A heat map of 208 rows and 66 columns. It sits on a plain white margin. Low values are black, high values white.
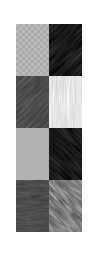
It is made of 4 by 2 panels. Panel 1,1: high, checkered, faint in contrast. Panel 1,2: very low, slanting up to the right, faint in contrast. Panel 2,1: low, slanting up to the right, faint in contrast. Panel 2,2: very high, streaked downward, faint in contrast. Panel 3,1: high, flat. Panel 3,2: very low, slanting down to the right, faint in contrast. Panel 4,1: low, streaked across, faint in contrast. Panel 4,2: middling, slanting down to the right.
